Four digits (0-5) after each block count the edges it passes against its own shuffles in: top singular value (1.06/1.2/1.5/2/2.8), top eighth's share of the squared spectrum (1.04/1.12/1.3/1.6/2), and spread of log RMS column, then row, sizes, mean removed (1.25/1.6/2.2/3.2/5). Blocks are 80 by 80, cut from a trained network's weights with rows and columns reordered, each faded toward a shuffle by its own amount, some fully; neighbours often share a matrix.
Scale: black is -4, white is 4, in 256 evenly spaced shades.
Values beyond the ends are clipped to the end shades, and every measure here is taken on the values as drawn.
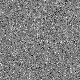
1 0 0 0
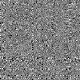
3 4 2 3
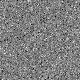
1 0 0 0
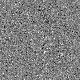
1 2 0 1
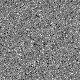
0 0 0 0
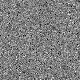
2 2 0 0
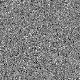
3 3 1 1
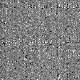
2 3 1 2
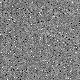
1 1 0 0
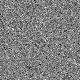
0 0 0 0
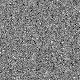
0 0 0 0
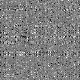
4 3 1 3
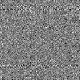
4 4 1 2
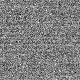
2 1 0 0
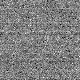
2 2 0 0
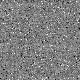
0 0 0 0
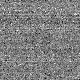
3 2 0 0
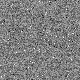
0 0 0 0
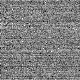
3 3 1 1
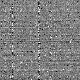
3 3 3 1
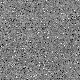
1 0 0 0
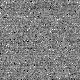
2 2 1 0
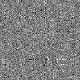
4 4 2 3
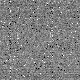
2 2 1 0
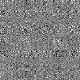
3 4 2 2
